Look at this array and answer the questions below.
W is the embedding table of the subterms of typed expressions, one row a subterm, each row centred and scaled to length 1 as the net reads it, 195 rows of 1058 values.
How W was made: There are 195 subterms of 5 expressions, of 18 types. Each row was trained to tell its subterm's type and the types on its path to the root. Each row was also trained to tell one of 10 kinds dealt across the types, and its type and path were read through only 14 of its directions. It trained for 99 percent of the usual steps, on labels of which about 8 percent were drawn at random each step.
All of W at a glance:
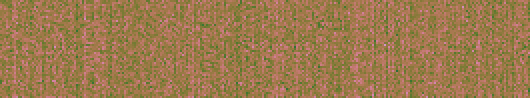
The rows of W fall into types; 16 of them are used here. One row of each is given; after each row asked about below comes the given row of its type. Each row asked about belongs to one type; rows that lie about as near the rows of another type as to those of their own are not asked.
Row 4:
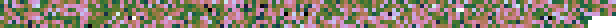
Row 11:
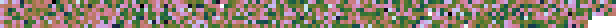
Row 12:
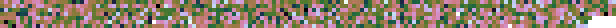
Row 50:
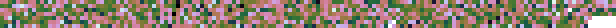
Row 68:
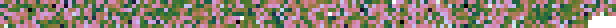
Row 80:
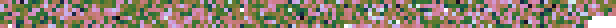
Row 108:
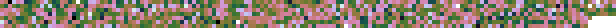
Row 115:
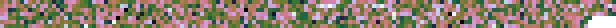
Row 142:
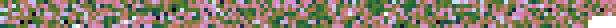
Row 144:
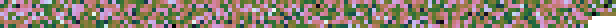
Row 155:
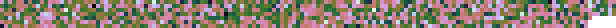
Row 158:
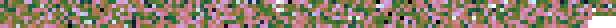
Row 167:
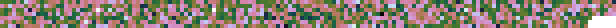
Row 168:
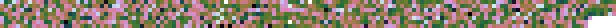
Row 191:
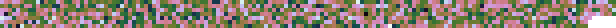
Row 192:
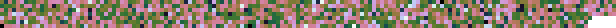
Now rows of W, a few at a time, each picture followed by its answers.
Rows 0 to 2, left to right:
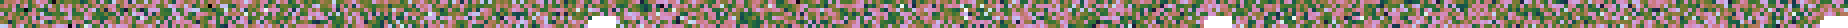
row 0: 12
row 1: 191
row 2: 158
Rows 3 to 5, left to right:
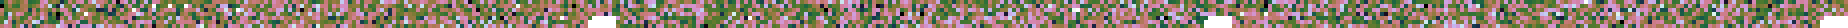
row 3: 158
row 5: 144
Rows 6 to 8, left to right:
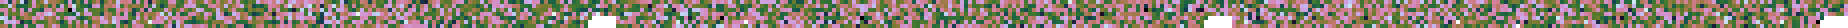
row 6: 68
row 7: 142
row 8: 11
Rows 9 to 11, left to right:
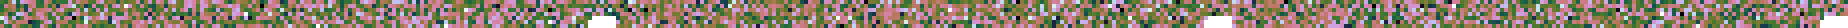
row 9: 68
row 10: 50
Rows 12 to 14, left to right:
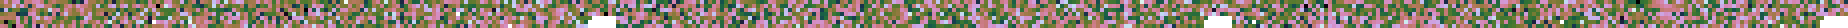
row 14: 80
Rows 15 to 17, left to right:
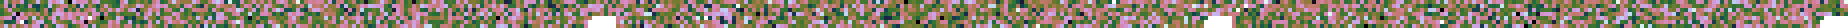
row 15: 191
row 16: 80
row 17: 115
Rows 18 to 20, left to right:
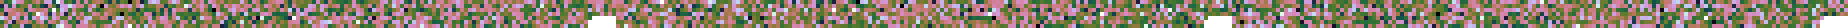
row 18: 191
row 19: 50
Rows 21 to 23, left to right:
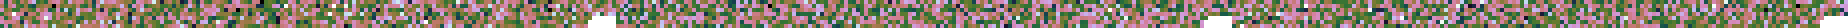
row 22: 155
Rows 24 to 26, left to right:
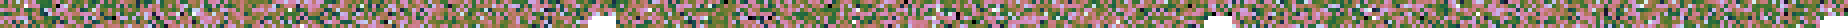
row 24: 192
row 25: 4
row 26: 191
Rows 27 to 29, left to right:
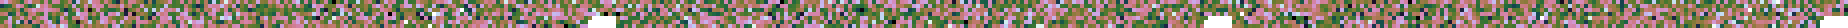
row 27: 158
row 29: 4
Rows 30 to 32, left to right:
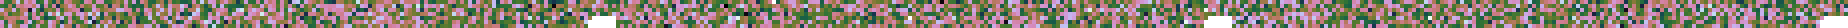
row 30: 50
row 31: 191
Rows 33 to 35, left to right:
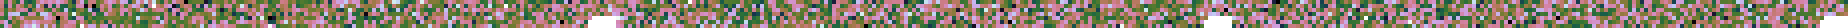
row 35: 192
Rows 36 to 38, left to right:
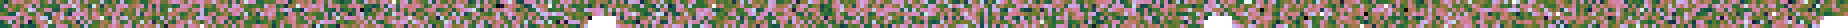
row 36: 192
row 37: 191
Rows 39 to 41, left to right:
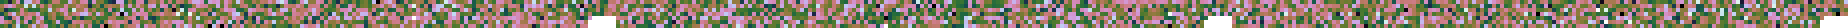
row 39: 4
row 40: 80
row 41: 168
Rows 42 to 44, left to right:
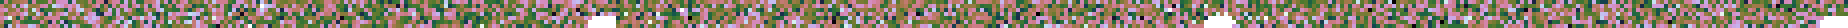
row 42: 11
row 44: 108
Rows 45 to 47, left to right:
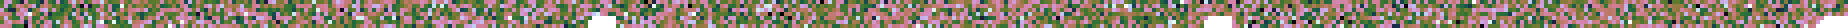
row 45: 158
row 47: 108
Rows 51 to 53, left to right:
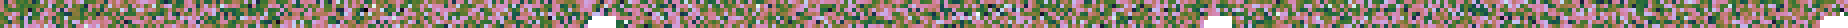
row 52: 192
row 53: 155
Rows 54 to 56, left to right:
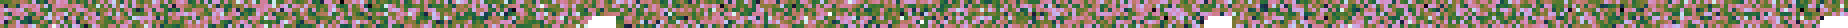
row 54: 11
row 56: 12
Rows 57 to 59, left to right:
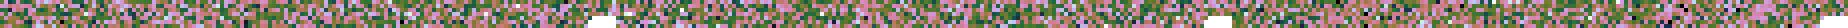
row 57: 12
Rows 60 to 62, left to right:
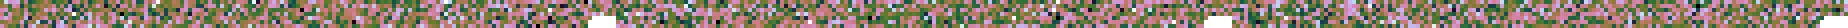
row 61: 80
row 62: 115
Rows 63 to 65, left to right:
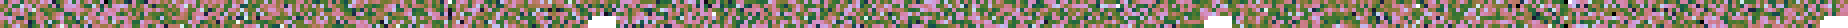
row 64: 192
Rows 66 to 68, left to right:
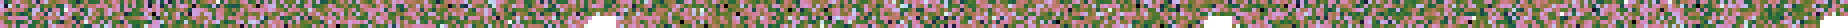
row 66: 108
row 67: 68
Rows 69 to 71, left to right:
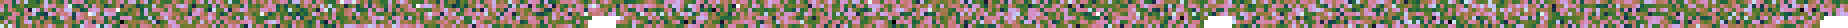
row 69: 80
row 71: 142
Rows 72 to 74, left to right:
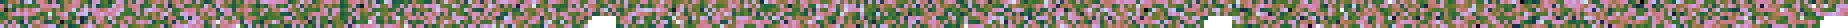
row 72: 80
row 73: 80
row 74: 4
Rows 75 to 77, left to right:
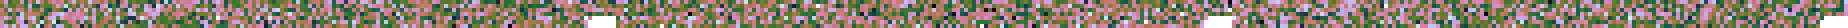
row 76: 155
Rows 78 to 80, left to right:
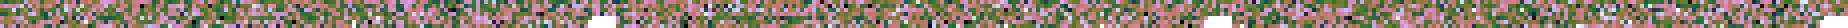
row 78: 167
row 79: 167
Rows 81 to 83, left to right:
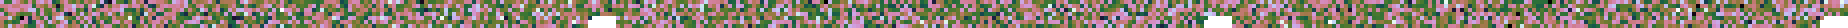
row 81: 168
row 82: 167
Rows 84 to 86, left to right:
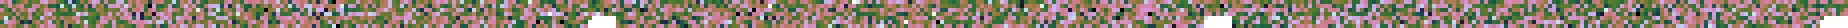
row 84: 158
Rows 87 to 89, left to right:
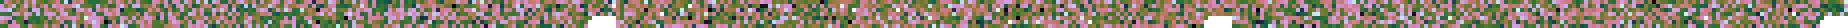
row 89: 115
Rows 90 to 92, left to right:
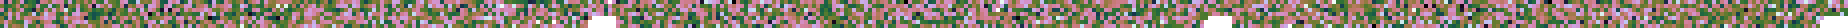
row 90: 155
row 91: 115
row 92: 50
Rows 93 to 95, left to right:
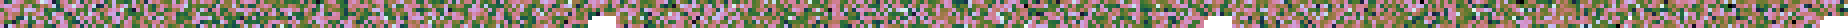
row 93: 168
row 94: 108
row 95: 108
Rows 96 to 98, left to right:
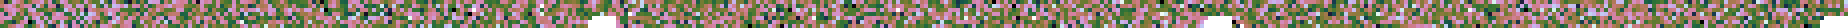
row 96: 168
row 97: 108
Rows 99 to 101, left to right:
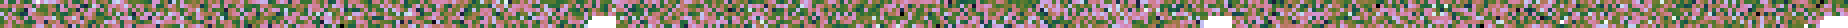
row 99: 12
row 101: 192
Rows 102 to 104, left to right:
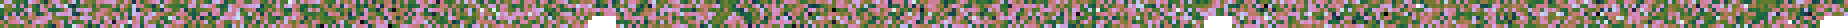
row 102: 142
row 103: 191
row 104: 144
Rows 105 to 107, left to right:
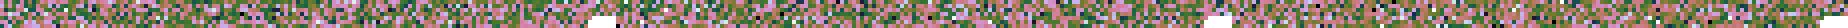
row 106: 192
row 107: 168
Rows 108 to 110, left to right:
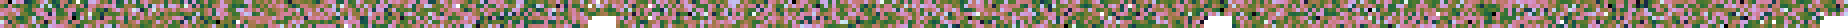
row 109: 11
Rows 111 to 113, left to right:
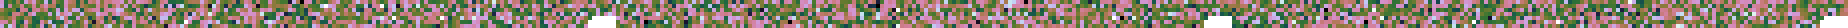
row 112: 68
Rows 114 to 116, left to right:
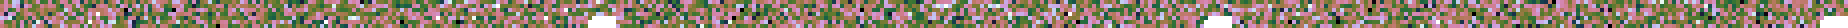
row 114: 168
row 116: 144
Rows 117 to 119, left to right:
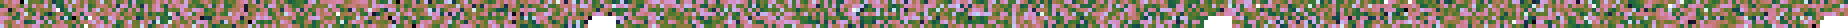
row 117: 11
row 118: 4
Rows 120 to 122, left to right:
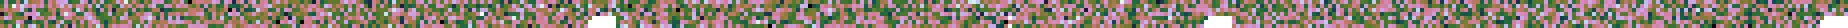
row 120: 12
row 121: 158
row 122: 11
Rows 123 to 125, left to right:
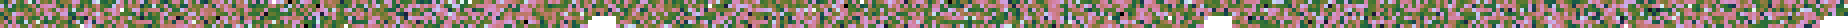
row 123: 80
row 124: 158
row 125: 108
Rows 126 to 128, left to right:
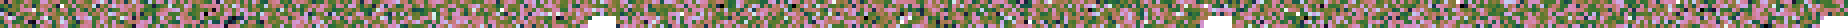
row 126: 158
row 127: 192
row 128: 158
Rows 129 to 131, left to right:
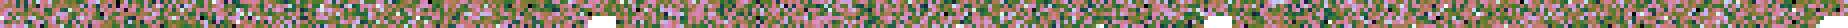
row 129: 108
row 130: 192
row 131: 12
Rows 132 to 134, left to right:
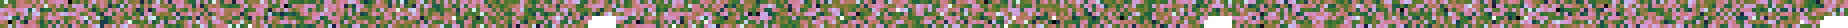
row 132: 144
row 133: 144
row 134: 191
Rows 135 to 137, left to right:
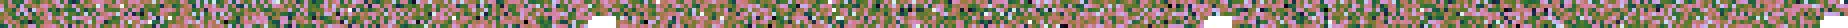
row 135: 158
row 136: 158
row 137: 167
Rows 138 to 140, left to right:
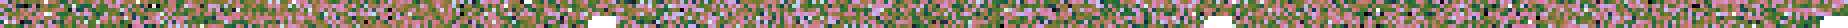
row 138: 68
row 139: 11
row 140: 68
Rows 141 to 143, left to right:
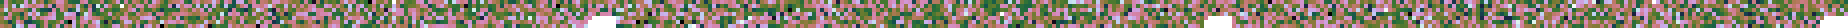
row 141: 12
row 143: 11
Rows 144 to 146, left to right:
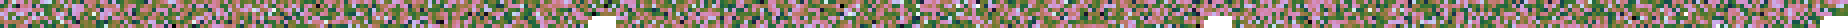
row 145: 192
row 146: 167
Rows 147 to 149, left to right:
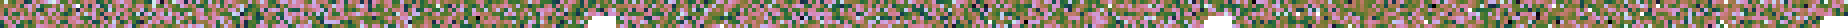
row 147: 192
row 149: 68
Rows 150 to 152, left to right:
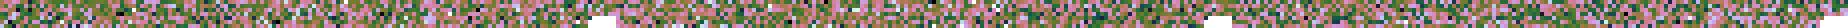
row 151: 144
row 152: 12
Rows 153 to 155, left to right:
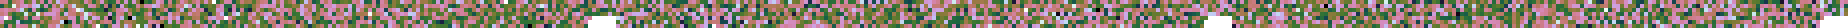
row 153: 50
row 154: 80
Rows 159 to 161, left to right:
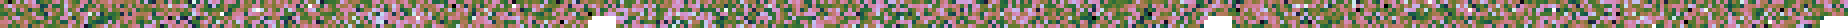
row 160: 144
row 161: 4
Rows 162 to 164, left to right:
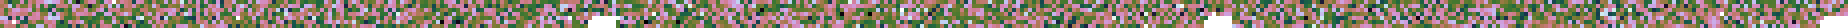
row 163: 142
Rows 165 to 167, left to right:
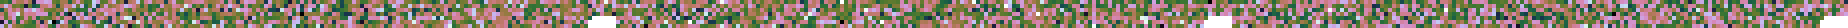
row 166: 167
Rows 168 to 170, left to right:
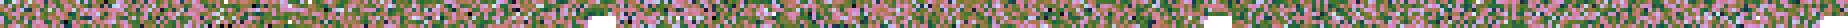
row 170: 155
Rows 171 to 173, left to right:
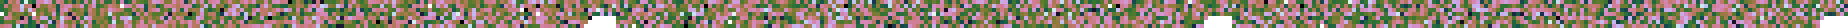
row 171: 12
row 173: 191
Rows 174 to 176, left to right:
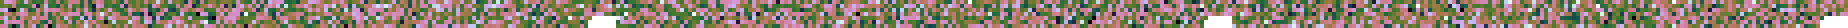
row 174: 68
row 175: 142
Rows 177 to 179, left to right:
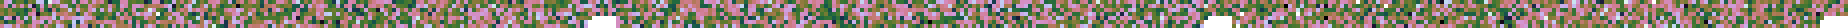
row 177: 12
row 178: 115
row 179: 68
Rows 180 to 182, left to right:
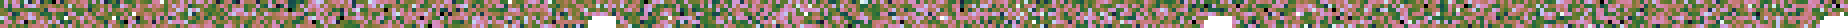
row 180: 4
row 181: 155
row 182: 115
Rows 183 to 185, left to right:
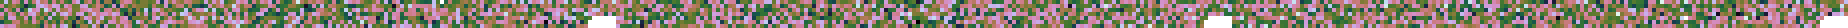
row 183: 80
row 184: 115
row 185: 12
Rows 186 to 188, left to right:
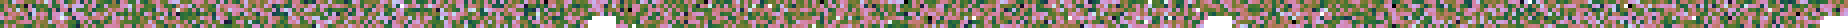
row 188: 191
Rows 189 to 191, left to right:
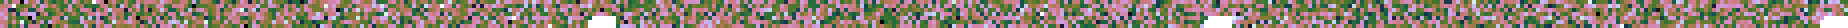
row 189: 115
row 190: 80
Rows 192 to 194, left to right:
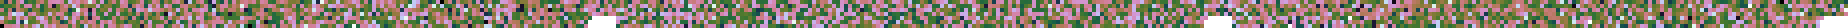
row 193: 191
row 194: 168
